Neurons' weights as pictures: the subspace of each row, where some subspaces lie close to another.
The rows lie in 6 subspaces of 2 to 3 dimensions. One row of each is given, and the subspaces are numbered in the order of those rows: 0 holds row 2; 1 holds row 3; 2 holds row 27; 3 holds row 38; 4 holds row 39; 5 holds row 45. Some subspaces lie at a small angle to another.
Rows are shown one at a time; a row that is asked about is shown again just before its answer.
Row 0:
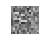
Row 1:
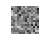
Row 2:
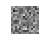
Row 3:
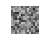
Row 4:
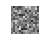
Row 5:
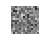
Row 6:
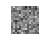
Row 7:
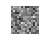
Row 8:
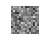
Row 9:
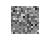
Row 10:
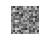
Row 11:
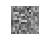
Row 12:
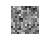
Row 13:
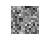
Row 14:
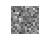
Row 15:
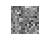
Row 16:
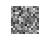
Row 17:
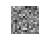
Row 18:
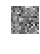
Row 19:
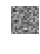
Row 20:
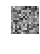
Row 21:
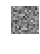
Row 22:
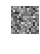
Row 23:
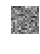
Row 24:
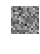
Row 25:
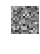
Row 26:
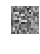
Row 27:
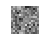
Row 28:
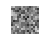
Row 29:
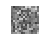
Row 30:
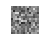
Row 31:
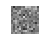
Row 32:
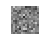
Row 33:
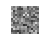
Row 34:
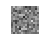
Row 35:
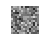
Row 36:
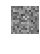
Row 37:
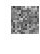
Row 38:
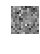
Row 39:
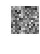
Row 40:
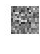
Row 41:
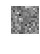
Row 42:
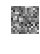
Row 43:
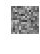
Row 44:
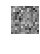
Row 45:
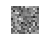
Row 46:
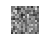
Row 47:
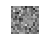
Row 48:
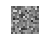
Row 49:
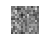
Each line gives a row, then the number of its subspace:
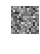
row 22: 5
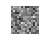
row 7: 5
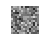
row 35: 5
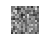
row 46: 4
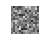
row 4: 2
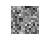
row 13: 2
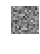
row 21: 2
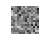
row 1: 1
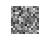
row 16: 3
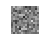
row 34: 2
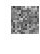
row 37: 3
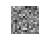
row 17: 0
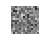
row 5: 4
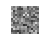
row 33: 0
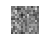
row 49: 4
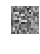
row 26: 1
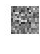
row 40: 1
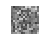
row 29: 3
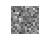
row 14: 2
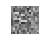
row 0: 1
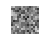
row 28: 1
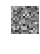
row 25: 0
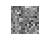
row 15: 4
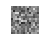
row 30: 1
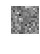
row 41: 2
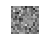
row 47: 0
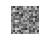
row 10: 3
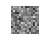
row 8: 5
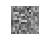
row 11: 1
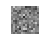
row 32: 0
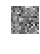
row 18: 4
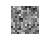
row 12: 3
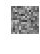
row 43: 1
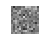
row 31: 0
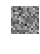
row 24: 3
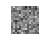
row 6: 3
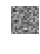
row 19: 0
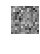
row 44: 0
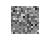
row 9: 4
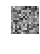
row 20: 3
